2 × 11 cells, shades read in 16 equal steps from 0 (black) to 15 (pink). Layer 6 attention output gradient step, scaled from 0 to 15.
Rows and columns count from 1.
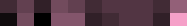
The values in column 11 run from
9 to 15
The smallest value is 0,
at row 2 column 3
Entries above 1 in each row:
11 9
